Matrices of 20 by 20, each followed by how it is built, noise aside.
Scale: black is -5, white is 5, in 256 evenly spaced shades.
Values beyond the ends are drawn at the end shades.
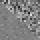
upper triangular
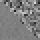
upper triangular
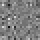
low rank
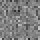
low rank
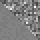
upper triangular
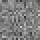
low rank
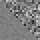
upper triangular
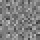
low rank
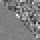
upper triangular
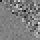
upper triangular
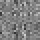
low rank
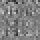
low rank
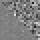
upper triangular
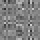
low rank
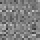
low rank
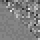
upper triangular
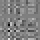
low rank
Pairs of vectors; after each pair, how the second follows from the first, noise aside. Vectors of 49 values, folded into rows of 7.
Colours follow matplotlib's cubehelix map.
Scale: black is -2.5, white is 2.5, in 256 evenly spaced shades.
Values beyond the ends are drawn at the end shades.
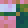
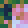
wrapped around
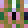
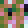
wrapped around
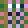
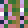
wrapped around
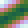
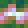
wrapped around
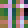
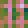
shrunk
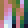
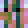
wrapped around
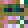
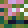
wrapped around
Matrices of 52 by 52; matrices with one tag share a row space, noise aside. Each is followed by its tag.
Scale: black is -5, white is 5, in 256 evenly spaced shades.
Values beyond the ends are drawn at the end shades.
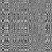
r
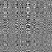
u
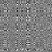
u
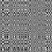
r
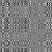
r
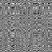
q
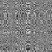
u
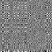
r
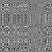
r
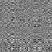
q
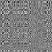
r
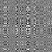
u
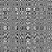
u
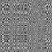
r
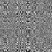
u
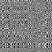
r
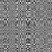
u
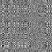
r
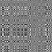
r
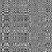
r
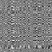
q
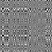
r
